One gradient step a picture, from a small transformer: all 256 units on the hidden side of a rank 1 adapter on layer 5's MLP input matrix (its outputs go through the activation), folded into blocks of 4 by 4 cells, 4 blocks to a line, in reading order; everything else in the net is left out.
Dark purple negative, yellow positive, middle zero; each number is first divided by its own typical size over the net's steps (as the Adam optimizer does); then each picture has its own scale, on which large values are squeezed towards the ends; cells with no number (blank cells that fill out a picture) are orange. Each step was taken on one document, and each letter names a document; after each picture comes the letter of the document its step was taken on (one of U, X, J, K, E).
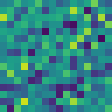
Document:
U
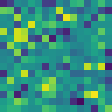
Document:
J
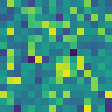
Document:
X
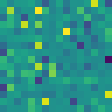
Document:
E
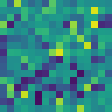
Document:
U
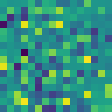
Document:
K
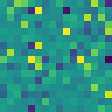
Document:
E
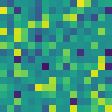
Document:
J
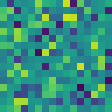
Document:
J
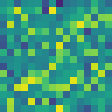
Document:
U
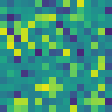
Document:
J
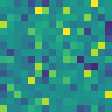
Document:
E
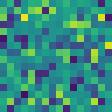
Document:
U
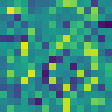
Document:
U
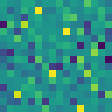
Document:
E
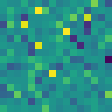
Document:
E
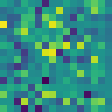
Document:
K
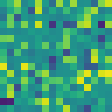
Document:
U
